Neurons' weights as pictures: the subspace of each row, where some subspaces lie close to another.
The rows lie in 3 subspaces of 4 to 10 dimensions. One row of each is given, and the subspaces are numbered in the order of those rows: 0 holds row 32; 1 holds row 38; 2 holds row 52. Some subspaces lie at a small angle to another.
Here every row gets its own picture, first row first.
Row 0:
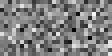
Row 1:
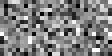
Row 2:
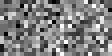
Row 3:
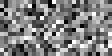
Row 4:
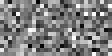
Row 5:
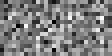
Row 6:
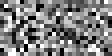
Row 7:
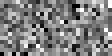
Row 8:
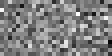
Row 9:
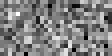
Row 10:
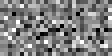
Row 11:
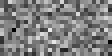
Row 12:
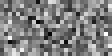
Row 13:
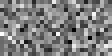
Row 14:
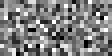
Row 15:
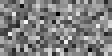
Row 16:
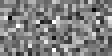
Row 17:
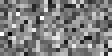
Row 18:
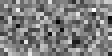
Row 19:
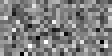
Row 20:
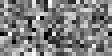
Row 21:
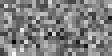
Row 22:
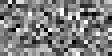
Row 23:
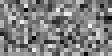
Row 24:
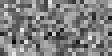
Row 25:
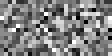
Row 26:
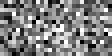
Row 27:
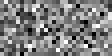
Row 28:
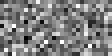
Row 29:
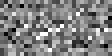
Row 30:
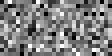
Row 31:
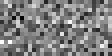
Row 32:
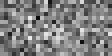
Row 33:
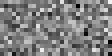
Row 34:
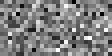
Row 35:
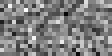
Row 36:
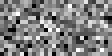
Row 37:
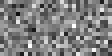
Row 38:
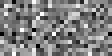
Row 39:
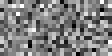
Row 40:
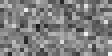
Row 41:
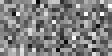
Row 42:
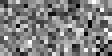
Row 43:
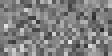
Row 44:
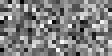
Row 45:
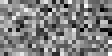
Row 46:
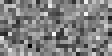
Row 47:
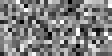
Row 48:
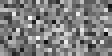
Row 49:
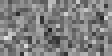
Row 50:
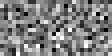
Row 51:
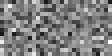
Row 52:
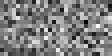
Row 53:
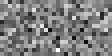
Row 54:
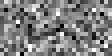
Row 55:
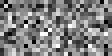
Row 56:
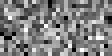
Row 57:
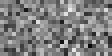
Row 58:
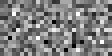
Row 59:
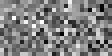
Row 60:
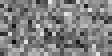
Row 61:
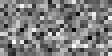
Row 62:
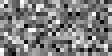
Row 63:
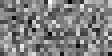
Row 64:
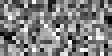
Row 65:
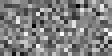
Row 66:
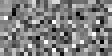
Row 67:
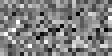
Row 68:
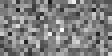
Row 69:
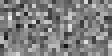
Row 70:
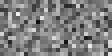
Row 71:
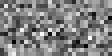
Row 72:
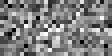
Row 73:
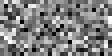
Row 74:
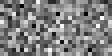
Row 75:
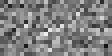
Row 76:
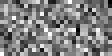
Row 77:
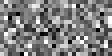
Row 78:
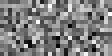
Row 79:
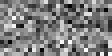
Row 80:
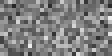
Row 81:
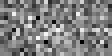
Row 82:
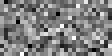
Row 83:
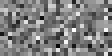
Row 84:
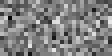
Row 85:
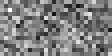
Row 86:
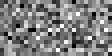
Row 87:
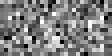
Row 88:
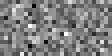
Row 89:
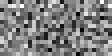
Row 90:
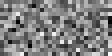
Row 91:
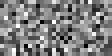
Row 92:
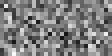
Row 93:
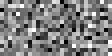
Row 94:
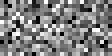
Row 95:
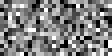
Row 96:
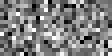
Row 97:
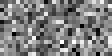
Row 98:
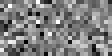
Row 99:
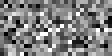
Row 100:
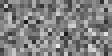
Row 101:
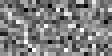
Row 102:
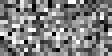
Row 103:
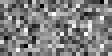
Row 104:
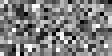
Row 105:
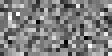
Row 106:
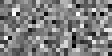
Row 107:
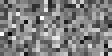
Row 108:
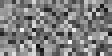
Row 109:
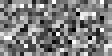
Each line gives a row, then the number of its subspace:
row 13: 1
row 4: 2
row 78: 1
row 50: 2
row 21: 0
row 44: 2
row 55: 0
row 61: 0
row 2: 2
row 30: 2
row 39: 0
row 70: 0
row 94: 1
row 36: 1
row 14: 2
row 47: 1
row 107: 0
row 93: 0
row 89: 0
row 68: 2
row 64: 1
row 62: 2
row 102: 2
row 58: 2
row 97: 1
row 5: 2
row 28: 1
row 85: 1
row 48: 0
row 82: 2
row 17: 0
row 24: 0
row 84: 2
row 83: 0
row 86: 2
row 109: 1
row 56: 1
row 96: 0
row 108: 1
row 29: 0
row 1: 1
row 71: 0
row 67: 0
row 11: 1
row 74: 2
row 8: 1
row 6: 2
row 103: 1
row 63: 1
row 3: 1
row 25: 2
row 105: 0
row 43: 1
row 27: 2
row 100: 0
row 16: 2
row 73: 1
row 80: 0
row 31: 1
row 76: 1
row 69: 2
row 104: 2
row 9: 1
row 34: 2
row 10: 0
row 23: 1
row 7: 1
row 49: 1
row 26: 0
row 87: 1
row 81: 0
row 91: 2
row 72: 0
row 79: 1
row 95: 0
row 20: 1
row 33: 1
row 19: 2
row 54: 2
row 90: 1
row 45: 1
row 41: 2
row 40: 1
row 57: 1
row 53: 2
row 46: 2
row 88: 2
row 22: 2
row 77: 0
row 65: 1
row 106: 2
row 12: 1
